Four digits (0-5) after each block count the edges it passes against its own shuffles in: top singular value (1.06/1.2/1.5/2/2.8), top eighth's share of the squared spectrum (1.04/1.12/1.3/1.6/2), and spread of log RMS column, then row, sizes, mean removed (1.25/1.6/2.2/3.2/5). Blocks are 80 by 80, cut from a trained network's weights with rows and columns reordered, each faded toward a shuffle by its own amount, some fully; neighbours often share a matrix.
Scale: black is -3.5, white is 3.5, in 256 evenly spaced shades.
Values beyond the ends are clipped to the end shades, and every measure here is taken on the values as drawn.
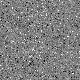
1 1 0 0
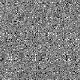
3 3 2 2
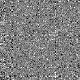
3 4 2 2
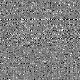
4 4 0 3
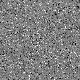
2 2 0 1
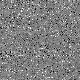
2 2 0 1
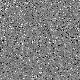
2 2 0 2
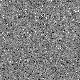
2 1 0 1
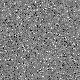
0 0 0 0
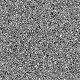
1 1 0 0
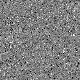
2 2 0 0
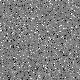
0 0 0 0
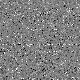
2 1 0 1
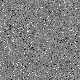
0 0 0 0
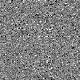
2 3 1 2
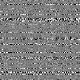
4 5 1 4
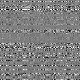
4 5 0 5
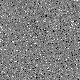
0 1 0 0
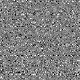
3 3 1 3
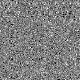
3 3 1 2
